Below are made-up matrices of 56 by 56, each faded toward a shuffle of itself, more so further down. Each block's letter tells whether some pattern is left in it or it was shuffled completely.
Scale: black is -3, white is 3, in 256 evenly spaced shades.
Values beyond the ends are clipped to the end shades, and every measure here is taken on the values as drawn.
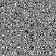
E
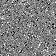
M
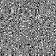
E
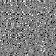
E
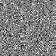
E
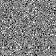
E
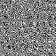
E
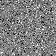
M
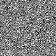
E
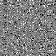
E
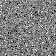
M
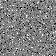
M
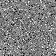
M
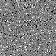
E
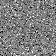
M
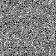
E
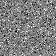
M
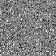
E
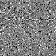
E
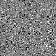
E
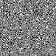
E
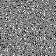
E
